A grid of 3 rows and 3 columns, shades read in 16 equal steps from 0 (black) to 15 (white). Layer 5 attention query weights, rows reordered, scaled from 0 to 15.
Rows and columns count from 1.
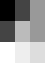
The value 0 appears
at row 1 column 1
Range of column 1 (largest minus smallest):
15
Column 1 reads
0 4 15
